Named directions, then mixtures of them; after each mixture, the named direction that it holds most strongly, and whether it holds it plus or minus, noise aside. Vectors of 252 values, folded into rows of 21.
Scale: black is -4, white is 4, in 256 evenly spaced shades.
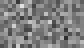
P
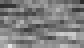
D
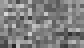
P, plus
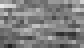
D, minus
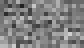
P, minus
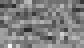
D, plus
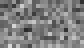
P, plus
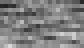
D, plus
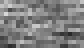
D, minus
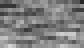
D, plus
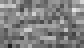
D, minus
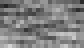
D, plus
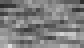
D, plus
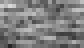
D, minus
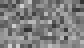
P, plus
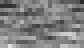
D, plus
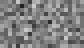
P, minus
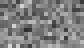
P, plus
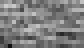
D, minus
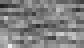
D, plus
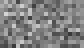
P, plus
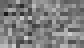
P, minus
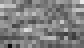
D, minus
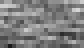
D, minus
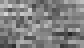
D, minus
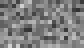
P, plus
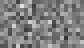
P, plus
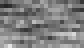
D, plus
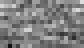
D, minus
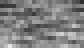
D, plus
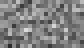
P, minus
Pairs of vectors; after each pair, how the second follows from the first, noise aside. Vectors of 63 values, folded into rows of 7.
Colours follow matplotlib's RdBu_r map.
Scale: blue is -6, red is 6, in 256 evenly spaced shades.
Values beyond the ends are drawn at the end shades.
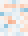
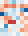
scaled up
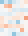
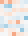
negated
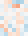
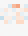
partly zeroed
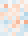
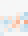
partly zeroed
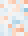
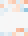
partly zeroed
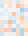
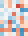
scaled up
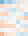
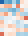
scaled up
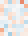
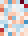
scaled up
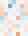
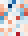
scaled up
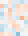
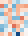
scaled up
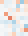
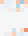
partly zeroed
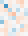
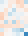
shuffled
